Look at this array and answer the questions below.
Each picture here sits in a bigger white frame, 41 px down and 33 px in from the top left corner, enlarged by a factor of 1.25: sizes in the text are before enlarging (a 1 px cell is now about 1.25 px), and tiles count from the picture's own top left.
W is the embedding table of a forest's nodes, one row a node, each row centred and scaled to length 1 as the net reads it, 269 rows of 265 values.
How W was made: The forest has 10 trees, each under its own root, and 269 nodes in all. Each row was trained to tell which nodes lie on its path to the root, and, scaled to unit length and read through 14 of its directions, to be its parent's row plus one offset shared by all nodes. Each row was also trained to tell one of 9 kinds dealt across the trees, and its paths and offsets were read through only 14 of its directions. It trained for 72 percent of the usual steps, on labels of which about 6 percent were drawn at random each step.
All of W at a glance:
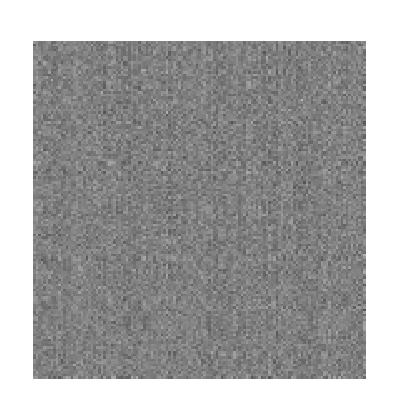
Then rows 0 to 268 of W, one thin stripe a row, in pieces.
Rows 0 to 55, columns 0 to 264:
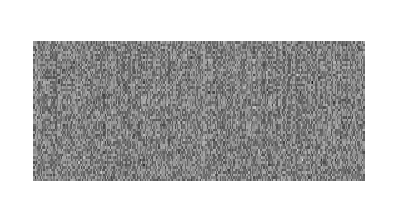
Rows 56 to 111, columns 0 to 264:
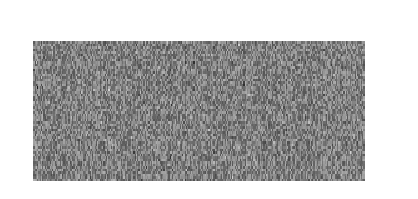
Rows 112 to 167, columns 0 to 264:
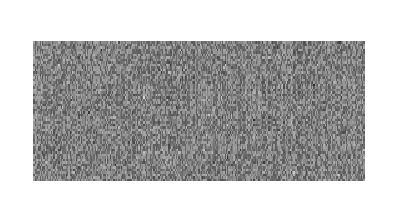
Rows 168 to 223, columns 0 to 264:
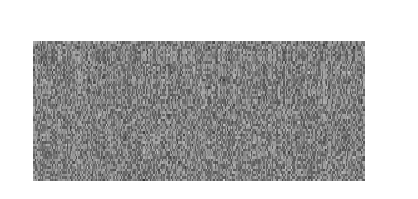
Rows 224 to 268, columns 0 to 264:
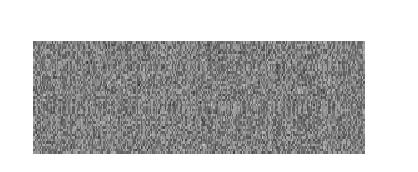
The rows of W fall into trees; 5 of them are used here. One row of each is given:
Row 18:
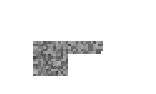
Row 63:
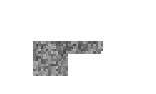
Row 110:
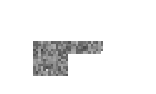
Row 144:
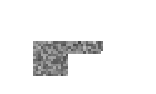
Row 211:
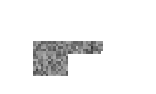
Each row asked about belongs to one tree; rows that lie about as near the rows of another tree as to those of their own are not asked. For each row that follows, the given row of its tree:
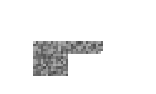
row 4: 110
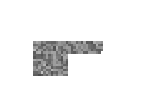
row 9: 211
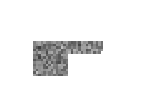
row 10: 144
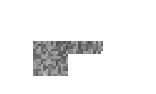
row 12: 144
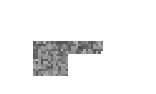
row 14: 211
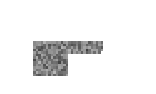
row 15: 144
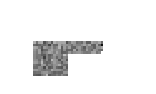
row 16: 110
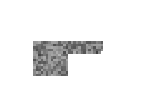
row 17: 63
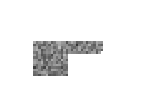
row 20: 110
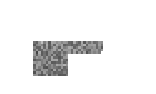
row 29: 110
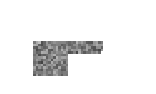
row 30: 211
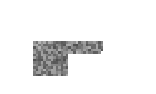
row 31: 144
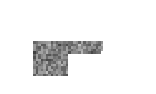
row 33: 211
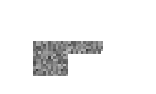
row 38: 211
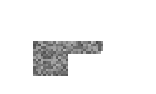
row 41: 110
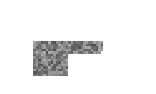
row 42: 144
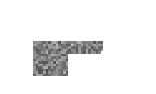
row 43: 18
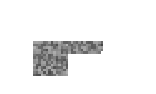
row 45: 144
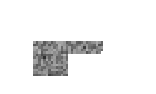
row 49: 110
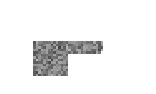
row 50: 211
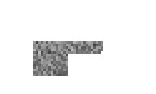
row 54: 110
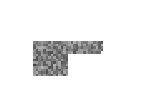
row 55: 18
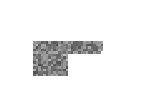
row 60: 144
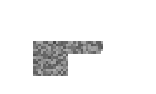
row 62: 144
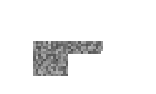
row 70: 144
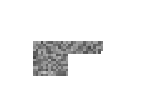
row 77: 211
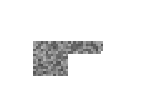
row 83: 144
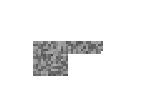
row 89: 110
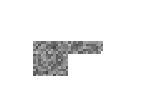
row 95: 144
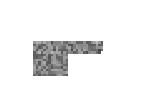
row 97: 211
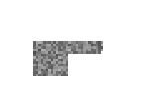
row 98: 211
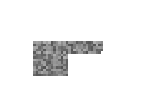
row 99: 211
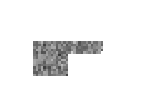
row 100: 110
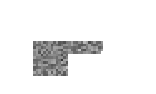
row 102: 63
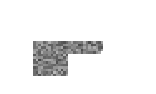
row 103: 144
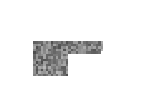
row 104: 211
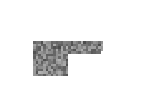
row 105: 211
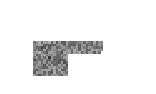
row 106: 144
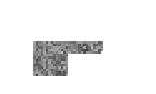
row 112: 63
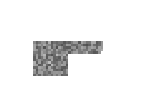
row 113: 144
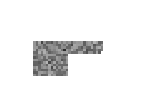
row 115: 211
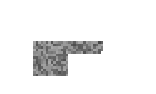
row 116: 63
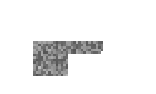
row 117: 144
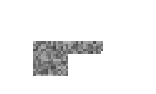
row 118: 18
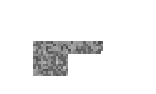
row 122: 18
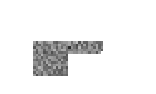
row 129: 110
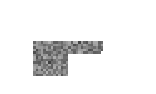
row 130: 211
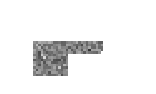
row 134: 144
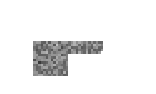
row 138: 18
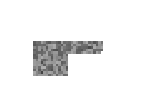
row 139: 18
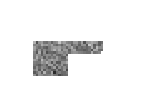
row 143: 110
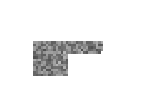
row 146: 211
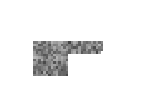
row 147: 110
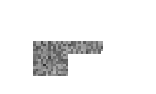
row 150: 211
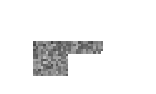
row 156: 211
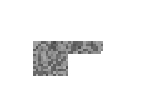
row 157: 144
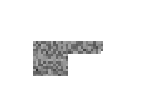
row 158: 110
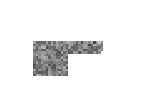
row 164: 18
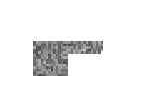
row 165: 211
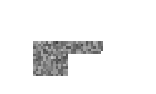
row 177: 144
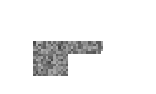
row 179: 211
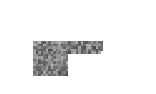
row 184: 110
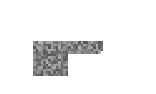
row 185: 110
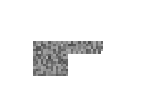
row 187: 211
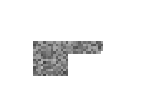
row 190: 110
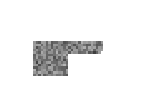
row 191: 144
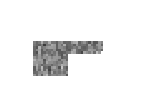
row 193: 110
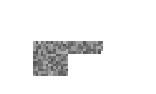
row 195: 211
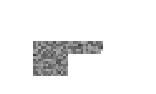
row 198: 144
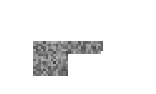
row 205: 110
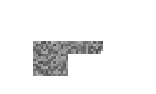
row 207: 18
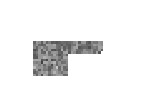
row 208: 211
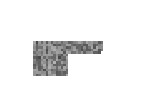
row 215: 63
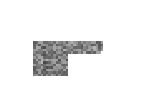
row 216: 110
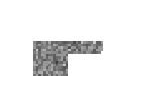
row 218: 144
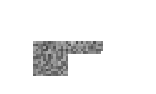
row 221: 18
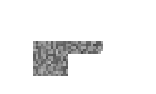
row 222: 144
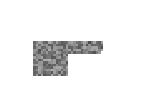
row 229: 144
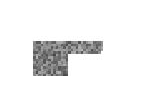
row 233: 110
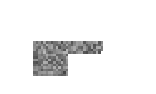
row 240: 211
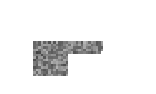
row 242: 18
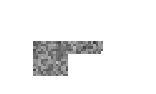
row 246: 18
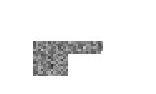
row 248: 211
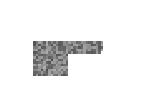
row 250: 211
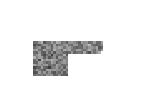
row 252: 110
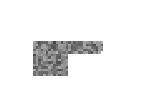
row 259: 144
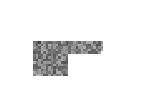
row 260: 18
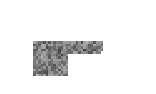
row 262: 18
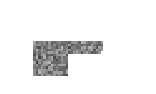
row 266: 144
